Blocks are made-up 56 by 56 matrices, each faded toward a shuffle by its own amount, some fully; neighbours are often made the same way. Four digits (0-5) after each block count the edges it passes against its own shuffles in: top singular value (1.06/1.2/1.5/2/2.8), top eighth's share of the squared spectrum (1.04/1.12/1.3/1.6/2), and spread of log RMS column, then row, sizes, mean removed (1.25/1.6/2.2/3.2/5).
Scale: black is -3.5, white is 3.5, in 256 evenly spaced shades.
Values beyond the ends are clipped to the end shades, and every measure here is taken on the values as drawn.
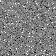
2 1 0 0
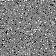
1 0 0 0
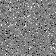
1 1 0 0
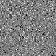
3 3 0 1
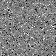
1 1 0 0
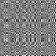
5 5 4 4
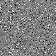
3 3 1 1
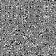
3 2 0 1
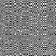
5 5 3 3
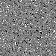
1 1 0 0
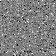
2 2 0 0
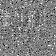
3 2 0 0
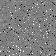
0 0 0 0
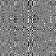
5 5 3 3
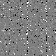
3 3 1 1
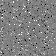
1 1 1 0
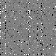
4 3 2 1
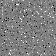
1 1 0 0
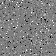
2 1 0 0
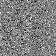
2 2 0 0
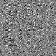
3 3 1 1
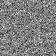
0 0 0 0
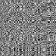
4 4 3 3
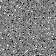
2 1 0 0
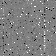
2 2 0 0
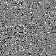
3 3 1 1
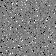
0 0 0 0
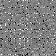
4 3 1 2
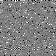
3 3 0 1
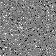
2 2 0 1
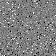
2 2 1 0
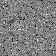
0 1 0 1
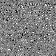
1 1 0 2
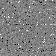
2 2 0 1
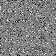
0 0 0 0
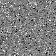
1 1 0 0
